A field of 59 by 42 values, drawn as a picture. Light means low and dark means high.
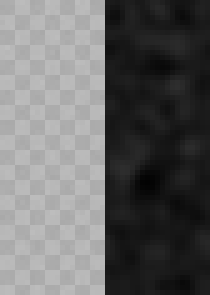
It is made of 1 by 2 panels. Panel 1,1: low, checkered, faint in contrast. Panel 1,2: very high, blotchy, faint in contrast.
